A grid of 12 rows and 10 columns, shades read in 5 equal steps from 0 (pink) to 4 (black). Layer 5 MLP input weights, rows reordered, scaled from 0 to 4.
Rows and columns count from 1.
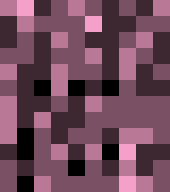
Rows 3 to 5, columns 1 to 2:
3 2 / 2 2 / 1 3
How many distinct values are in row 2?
4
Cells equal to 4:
8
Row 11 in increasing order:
1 2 2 2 2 2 3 3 3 4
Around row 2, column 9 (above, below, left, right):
3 1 3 2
